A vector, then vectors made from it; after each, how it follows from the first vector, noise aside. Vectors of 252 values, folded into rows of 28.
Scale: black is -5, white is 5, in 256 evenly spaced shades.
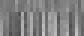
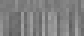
shrunk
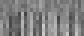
copied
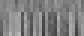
negated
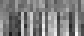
scaled up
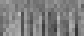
negated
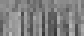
negated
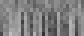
negated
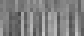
copied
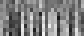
scaled up
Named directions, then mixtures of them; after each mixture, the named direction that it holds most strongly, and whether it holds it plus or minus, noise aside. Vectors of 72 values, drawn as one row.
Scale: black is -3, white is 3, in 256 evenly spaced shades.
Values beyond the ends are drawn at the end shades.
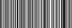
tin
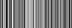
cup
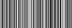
tin, minus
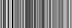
cup, minus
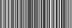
tin, plus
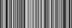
cup, plus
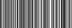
tin, plus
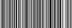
tin, minus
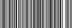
tin, minus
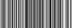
tin, minus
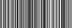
tin, plus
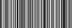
tin, plus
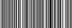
tin, minus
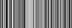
cup, plus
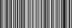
tin, plus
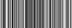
cup, minus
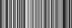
cup, plus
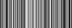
cup, plus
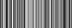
cup, plus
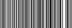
tin, minus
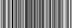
cup, minus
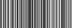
tin, plus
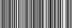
tin, minus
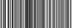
cup, minus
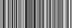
cup, minus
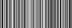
cup, plus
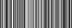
cup, plus
